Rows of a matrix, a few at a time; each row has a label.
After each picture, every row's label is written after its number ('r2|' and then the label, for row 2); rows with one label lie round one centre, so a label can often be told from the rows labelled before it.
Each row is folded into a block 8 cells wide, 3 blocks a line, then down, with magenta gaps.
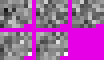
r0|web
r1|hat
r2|hat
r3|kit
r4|kit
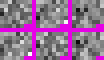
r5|hat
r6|kit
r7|web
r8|kit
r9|hat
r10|web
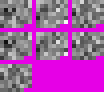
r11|web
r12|kit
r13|hat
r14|web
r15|kit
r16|hat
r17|hat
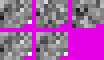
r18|kit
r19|hat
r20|web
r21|kit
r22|kit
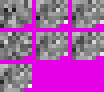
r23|web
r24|kit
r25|kit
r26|hat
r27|kit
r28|kit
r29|kit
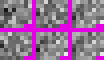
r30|web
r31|hat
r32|kit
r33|hat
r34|kit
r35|kit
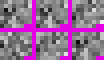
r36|web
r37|web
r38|kit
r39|hat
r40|kit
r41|web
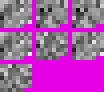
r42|kit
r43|web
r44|web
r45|kit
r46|hat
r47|kit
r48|hat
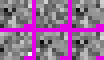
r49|web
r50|hat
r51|web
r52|kit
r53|web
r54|web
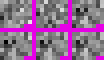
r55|kit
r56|hat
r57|web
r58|web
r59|web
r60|web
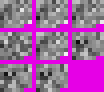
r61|kit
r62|kit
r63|kit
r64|hat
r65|kit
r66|web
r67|web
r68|web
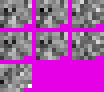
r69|web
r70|web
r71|hat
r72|web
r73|web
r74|hat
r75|kit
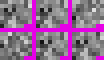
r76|web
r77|web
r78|kit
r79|hat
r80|web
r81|web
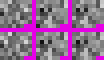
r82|hat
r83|web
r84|web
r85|hat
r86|web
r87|web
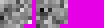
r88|kit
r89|web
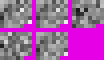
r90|kit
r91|kit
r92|web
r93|hat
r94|kit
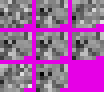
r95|hat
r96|web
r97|kit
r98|web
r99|web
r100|web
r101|kit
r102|web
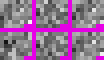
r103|kit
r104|hat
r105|kit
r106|web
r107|hat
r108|kit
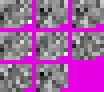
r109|kit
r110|web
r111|web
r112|kit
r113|kit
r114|hat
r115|hat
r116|web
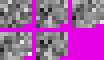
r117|hat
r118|web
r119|kit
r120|kit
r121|web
